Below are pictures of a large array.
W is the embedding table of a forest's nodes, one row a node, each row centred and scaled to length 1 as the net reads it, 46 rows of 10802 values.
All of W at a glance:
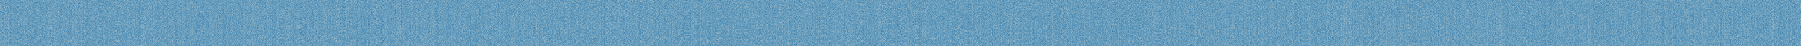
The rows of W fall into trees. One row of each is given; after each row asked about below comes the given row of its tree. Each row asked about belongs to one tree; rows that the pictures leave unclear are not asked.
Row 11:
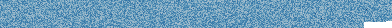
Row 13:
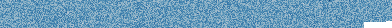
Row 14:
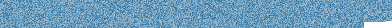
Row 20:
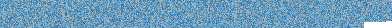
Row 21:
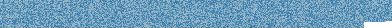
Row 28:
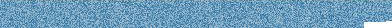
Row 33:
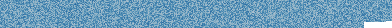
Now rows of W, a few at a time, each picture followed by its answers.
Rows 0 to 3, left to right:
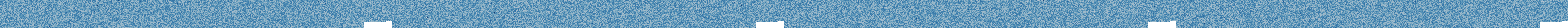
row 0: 20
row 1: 21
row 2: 11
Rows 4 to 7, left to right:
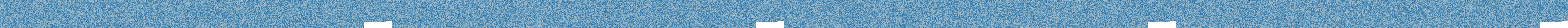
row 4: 14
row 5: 21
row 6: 33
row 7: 33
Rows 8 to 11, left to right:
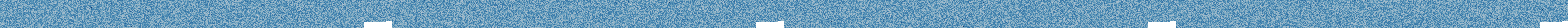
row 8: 20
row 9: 14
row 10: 13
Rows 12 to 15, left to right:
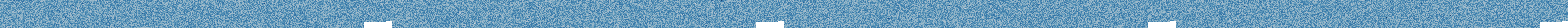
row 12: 14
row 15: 28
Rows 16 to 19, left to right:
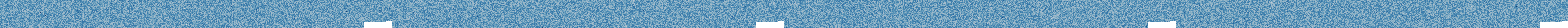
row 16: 20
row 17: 13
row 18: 33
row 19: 33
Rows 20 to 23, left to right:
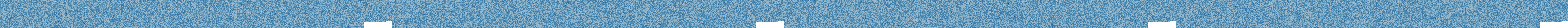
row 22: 14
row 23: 33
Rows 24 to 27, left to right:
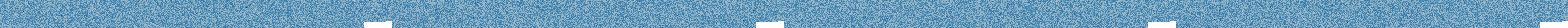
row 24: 21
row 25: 28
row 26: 13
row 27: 28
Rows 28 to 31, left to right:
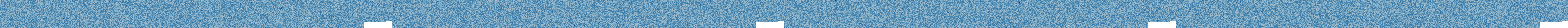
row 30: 11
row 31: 11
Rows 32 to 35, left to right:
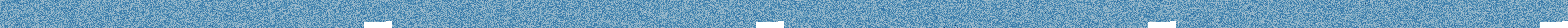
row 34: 11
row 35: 28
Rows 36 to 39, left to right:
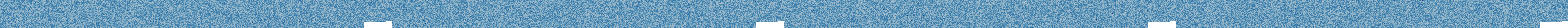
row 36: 14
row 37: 13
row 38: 13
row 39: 33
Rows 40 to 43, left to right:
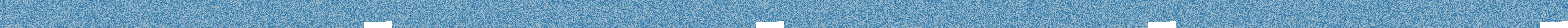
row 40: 21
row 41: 21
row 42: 20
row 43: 33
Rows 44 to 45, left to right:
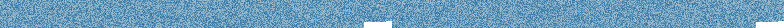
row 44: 11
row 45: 28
